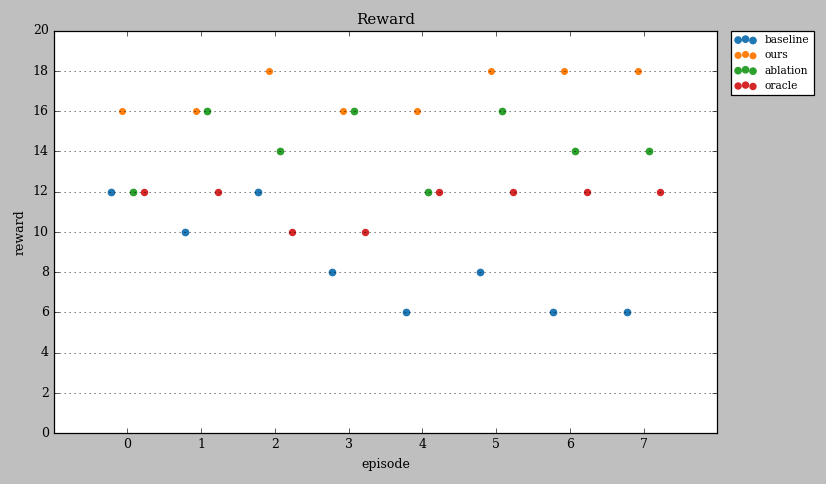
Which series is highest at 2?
ours
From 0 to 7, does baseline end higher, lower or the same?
lower
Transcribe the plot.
Title: Reward
x-axis: episode, ticks 0 1 2 3 4 5 6 7
y-axis: reward, ticks 0 2 4 6 8 10 12 14 16 18 20
Legend: baseline, ours, ablation, oracle
Values:
baseline: 12 10 12 8 6 8 6 6
ours: 16 16 18 16 16 18 18 18
ablation: 12 16 14 16 12 16 14 14
oracle: 12 12 10 10 12 12 12 12
